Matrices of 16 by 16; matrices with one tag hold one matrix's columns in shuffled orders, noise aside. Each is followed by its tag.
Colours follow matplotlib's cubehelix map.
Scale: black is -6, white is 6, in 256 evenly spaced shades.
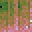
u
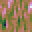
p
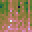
u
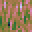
p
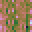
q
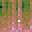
u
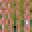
q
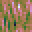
p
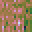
q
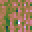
q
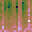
u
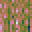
q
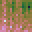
u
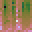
u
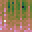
u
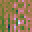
q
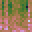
u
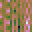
q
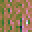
q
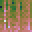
u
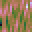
p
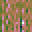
q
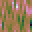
p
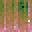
u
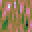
p
